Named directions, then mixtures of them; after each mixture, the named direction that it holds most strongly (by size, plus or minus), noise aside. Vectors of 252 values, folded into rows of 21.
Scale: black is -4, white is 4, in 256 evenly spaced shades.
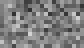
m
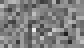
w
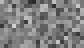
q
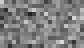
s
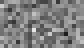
w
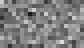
s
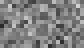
q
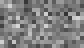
m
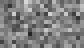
m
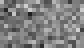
s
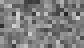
m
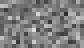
w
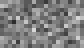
w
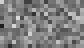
s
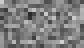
s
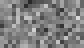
q
